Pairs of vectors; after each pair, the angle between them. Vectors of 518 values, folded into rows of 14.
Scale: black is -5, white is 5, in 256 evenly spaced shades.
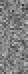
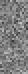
orthogonal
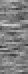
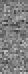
partly opposed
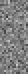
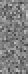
orthogonal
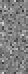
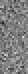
partly opposed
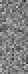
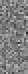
orthogonal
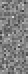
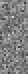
nearly parallel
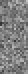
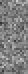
nearly parallel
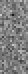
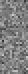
partly opposed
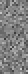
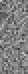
orthogonal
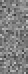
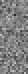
nearly parallel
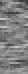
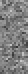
partly opposed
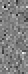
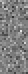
partly aligned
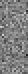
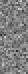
orthogonal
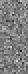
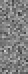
partly aligned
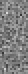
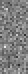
partly aligned
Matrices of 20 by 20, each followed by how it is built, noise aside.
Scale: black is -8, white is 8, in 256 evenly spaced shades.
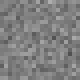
noise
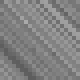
Toeplitz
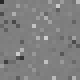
sparse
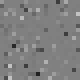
sparse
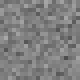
noise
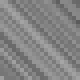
Toeplitz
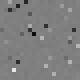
sparse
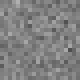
noise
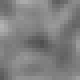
smooth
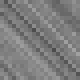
Toeplitz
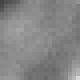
smooth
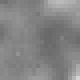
smooth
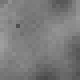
smooth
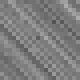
Toeplitz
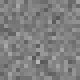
noise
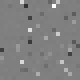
sparse
